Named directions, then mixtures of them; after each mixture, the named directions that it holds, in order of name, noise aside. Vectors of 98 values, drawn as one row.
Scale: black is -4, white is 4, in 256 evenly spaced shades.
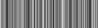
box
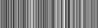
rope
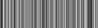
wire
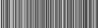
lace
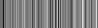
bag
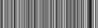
box, wire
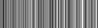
bag, rope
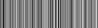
bag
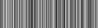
rope, wire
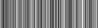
bag, box, rope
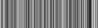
box, wire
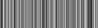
wire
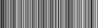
bag, rope, wire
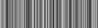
box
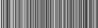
lace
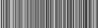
lace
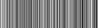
bag, rope, wire
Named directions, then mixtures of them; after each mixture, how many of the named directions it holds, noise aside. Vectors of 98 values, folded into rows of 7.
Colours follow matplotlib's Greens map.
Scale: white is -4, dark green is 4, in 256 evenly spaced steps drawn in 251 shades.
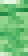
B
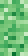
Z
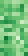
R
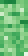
two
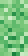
one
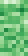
two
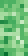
two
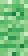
two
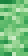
two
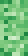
three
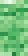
two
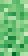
one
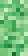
one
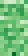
three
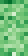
two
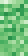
three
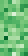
two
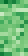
one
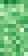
two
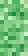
one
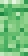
two
